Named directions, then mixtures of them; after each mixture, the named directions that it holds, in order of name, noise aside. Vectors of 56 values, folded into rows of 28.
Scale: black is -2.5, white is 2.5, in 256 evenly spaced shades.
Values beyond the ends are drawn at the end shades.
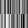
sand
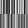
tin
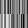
sand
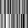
sand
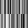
sand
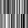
sand, tin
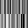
sand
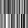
sand, tin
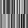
sand, tin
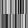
sand, tin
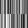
sand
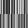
tin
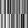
sand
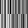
sand, tin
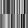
sand, tin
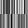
tin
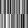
sand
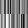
sand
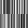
sand, tin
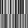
tin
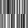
sand, tin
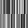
sand, tin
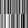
sand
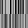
tin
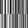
sand, tin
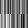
sand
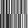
sand, tin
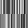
sand, tin
